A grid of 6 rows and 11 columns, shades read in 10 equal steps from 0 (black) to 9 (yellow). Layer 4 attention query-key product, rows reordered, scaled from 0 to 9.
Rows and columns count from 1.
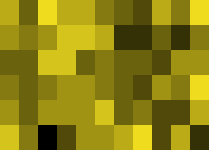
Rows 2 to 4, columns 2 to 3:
5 6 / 4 8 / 4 5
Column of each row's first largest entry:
3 4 3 11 6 8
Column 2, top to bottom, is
4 5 4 4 4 5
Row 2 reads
6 5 6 8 8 7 2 2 4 2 5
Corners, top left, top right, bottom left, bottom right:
7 9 8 2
